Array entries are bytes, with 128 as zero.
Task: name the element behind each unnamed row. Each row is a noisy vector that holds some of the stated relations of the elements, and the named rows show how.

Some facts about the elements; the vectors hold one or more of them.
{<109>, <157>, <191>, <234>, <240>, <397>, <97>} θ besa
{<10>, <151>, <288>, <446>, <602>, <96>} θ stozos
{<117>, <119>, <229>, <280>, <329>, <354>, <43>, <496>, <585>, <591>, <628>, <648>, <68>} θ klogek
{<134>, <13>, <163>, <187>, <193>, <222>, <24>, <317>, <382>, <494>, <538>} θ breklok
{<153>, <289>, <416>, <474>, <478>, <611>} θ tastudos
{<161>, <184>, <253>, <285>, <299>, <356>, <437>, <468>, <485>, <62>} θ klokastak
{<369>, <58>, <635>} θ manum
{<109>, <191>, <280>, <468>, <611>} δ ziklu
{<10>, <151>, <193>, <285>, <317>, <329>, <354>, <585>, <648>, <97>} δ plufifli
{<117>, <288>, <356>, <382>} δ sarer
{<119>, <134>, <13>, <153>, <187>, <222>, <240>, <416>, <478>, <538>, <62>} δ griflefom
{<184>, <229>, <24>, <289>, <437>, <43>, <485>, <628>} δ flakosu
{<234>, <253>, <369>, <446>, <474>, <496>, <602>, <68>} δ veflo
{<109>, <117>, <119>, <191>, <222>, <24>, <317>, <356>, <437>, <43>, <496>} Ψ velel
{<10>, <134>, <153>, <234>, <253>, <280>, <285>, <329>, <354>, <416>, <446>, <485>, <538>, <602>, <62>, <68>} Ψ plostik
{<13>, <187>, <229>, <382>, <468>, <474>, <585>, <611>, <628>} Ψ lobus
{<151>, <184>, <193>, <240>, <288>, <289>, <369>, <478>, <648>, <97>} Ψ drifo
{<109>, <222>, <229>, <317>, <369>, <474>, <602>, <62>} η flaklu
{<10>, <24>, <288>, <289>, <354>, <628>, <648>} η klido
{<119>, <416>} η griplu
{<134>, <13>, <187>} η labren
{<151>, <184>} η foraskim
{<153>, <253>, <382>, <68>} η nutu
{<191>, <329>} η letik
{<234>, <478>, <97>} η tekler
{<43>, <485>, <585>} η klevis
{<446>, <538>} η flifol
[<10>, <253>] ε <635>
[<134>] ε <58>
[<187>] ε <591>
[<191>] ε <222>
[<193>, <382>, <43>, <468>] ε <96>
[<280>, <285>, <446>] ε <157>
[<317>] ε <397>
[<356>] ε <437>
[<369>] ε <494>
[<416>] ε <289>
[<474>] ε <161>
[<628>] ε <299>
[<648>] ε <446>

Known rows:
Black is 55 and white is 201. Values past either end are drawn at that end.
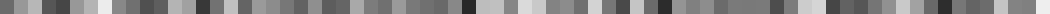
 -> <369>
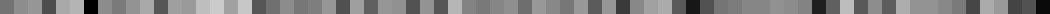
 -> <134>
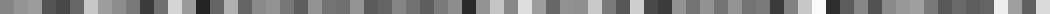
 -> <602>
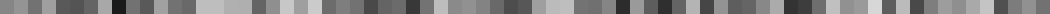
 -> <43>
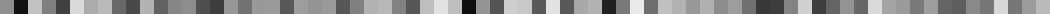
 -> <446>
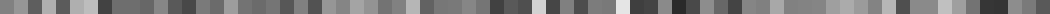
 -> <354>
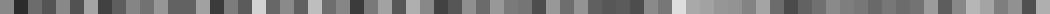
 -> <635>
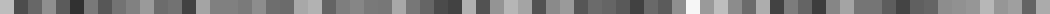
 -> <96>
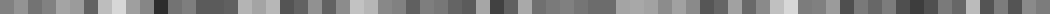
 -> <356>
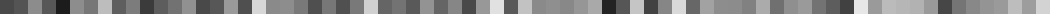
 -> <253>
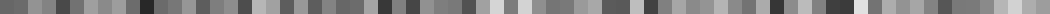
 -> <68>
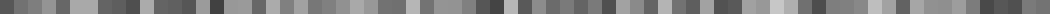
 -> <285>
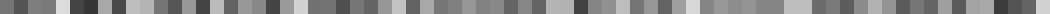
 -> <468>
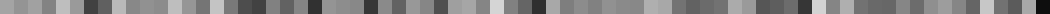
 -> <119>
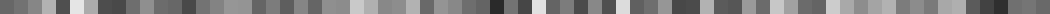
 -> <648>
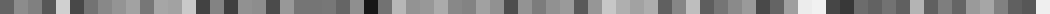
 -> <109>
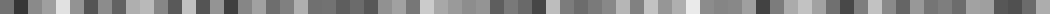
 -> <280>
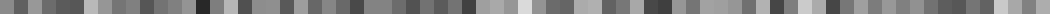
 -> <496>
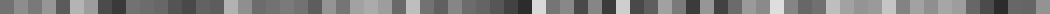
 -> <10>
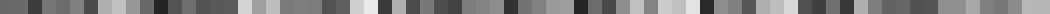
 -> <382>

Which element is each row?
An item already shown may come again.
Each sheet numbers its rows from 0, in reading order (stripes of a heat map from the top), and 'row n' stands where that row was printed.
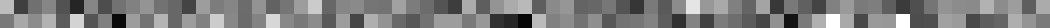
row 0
<96>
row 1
<628>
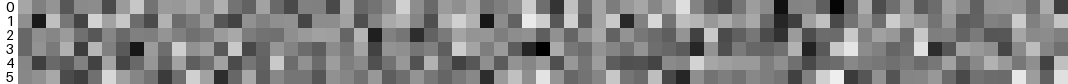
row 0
<538>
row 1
<446>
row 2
<184>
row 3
<289>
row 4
<635>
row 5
<602>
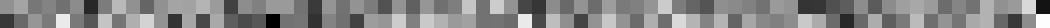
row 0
<153>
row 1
<191>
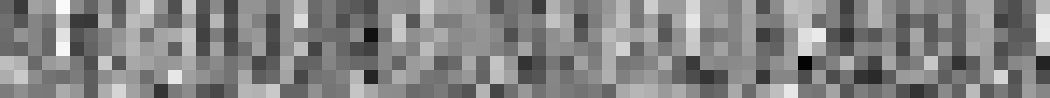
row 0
<280>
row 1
<468>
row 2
<109>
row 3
<611>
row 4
<478>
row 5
<62>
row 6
<356>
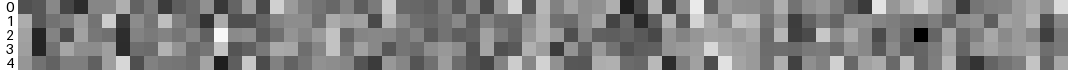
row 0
<253>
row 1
<397>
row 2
<58>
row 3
<157>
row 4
<234>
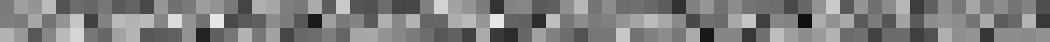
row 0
<437>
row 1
<416>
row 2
<288>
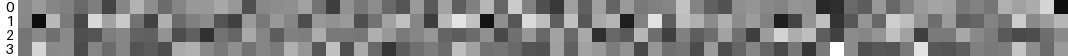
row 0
<153>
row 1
<446>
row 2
<193>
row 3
<229>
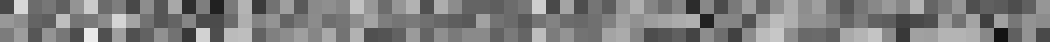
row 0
<317>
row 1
<117>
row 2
<585>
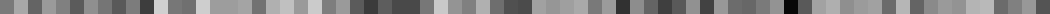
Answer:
<485>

